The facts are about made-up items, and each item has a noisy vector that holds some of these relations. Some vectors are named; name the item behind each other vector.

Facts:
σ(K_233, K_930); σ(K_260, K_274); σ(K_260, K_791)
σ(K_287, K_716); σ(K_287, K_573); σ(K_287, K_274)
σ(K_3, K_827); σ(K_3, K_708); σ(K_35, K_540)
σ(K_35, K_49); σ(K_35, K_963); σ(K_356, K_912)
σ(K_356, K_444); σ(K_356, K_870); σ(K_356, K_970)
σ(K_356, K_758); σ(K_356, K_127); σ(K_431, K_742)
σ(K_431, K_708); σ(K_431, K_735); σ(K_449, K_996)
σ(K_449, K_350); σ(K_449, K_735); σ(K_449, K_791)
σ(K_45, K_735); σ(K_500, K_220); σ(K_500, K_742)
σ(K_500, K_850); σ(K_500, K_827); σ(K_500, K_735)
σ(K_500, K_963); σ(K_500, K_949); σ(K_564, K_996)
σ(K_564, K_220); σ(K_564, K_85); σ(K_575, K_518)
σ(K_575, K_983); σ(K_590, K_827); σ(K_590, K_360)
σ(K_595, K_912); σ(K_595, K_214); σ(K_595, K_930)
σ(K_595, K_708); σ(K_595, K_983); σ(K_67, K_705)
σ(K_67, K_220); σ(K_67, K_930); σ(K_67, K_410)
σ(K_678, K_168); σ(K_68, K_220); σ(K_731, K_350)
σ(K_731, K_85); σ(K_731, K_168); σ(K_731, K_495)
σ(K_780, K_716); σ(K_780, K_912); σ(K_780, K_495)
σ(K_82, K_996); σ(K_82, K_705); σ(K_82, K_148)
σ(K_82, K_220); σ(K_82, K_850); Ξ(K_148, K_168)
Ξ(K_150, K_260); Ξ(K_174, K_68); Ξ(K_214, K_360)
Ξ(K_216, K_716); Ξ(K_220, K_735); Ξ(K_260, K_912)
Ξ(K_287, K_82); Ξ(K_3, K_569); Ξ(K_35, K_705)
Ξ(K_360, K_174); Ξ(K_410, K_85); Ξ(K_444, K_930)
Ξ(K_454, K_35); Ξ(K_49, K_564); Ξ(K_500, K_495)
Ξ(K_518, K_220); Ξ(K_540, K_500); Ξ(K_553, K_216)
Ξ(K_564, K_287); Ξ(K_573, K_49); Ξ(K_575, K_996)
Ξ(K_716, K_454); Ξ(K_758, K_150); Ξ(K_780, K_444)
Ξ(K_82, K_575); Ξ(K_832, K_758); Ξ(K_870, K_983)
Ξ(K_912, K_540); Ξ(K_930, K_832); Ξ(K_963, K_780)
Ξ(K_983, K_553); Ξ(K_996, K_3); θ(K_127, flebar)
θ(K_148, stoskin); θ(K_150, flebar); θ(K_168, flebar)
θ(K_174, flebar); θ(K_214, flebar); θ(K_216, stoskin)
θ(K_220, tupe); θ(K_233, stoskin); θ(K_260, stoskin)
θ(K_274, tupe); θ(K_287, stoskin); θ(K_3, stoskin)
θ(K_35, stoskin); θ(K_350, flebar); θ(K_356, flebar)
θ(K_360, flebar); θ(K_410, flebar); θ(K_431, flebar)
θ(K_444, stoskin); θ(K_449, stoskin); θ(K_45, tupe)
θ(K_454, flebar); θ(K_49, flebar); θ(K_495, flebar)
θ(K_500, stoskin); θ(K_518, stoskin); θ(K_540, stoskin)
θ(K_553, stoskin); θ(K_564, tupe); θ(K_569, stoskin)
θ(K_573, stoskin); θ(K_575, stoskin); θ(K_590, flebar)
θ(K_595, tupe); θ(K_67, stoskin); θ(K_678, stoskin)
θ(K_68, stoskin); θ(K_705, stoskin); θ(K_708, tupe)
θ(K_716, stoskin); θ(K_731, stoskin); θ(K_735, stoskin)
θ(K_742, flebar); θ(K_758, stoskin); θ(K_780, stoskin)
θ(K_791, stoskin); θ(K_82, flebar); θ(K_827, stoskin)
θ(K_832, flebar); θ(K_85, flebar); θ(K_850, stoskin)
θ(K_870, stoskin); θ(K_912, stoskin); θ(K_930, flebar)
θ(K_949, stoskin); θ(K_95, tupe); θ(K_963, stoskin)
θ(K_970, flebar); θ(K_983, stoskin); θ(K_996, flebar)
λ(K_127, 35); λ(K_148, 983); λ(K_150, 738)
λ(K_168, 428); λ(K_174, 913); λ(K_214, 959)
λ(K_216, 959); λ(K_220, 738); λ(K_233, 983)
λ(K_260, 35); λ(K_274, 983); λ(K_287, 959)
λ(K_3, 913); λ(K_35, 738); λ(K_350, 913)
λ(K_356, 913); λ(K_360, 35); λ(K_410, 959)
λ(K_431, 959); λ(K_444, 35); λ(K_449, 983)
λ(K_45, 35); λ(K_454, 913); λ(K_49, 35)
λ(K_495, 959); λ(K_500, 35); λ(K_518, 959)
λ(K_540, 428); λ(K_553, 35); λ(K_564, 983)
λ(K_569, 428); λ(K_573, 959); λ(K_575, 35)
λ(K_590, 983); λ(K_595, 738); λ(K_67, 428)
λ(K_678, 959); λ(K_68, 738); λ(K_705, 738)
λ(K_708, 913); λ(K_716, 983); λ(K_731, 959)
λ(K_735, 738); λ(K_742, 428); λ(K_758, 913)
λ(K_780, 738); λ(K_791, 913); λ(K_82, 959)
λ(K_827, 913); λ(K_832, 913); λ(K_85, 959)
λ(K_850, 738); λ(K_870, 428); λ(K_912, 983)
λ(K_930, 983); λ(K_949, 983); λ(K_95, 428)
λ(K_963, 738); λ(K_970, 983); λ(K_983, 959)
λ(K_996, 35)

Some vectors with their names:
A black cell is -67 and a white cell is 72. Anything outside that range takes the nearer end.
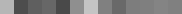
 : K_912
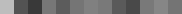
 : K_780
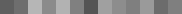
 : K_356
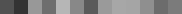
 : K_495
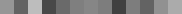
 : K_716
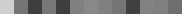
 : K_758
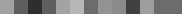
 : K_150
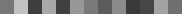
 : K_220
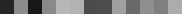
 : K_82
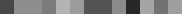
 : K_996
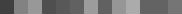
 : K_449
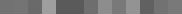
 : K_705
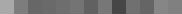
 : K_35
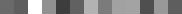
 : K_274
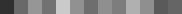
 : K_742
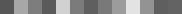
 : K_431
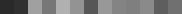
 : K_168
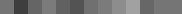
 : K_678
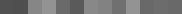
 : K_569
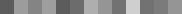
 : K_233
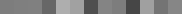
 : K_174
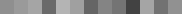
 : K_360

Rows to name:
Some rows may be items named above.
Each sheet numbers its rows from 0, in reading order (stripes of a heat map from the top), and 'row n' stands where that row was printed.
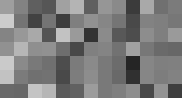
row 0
K_832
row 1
K_758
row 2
K_454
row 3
K_827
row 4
K_444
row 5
K_444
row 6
K_95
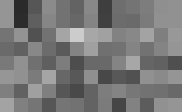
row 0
K_287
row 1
K_287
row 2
K_930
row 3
K_148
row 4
K_735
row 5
K_575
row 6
K_791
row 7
K_216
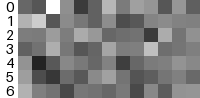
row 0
K_274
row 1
K_3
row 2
K_49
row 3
K_949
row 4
K_287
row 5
K_540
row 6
K_216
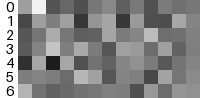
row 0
K_500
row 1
K_564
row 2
K_949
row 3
K_127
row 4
K_68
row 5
K_174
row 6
K_983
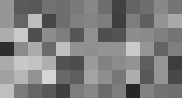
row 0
K_870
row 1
K_716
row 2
K_3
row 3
K_590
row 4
K_708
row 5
K_595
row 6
K_260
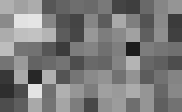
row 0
K_553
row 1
K_45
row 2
K_708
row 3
K_260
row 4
K_735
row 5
K_67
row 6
K_970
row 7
K_350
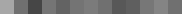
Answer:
K_963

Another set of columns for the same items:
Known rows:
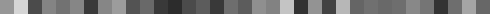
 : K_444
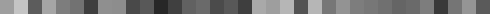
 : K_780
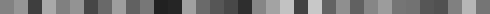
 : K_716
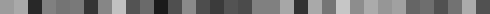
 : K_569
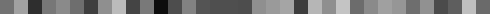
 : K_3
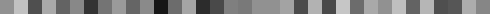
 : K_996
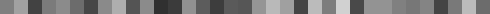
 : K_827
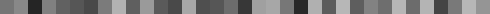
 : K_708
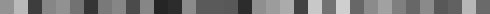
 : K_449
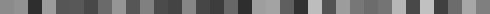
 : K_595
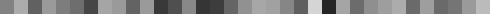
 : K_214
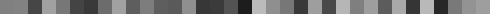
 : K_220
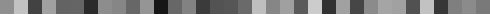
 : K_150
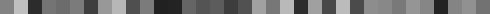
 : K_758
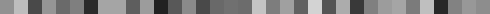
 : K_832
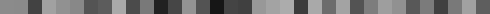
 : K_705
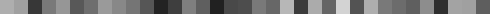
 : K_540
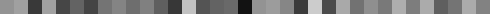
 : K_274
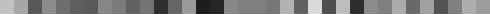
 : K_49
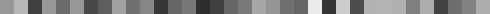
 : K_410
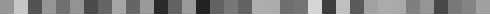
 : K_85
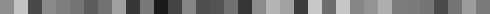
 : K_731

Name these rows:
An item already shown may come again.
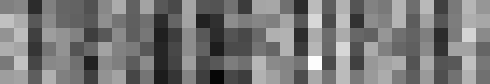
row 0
K_708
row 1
K_49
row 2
K_553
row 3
K_540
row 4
K_590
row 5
K_68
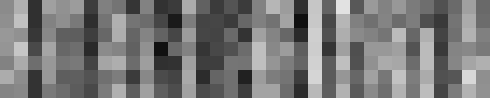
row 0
K_148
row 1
K_870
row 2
K_95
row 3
K_150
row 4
K_174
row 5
K_564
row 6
K_708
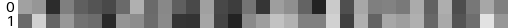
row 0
K_95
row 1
K_360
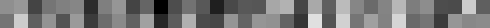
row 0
K_575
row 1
K_168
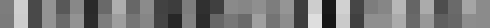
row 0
K_127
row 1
K_970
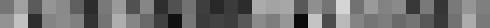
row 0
K_735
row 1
K_870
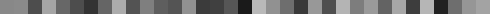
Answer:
K_220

